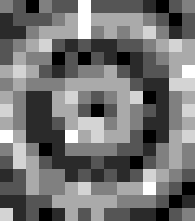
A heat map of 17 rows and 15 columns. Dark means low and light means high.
Seam: none. Rings: centred on the centre. Slope: none.
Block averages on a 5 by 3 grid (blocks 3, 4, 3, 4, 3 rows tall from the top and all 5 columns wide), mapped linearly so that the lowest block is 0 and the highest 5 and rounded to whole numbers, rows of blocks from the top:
0 5 1 | 3 1 3 | 1 4 2 | 2 1 2 | 0 4 0
